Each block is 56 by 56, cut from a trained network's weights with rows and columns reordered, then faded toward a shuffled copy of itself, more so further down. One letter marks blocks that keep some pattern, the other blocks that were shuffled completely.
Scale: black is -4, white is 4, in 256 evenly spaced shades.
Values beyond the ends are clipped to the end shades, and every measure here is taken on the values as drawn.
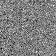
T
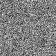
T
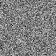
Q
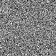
T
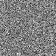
Q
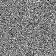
T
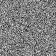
Q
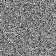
T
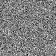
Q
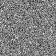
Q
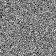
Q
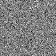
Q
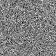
T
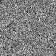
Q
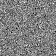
T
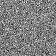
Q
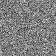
T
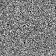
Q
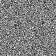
T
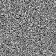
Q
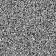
Q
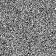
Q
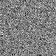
Q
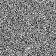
Q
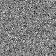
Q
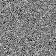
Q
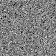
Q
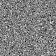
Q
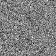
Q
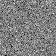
T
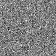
T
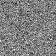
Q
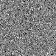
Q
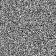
T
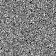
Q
